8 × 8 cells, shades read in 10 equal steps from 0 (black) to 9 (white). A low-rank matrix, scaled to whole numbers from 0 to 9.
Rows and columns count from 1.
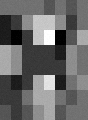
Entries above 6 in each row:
0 2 2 0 0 1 0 0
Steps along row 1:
same same same down up down up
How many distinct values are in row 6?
6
